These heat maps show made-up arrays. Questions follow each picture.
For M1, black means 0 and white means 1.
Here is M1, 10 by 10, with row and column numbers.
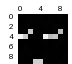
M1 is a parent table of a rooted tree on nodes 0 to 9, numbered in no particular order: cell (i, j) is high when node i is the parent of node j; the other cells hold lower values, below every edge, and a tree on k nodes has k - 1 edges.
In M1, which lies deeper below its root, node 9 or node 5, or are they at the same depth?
node 5
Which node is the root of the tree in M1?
9
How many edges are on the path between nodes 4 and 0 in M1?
1
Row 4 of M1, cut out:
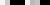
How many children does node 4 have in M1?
5
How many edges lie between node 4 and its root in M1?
1
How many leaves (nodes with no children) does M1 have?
7
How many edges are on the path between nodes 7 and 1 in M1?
2
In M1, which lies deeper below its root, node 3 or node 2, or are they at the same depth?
node 2
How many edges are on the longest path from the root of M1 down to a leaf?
2
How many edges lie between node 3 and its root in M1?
1
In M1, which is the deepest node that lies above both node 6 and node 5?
4
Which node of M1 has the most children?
4
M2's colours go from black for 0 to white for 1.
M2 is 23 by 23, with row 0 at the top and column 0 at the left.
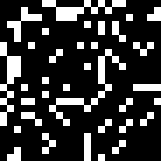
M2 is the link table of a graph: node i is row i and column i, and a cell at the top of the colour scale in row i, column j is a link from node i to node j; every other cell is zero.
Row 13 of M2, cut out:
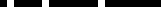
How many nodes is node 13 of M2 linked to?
3
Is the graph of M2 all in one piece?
yes
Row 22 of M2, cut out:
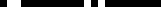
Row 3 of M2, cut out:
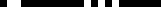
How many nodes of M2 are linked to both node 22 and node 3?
4
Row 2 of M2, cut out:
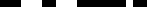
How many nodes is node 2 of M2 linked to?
9
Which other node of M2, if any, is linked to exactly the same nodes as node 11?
node 13
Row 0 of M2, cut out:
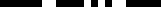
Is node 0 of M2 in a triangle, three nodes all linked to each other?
no
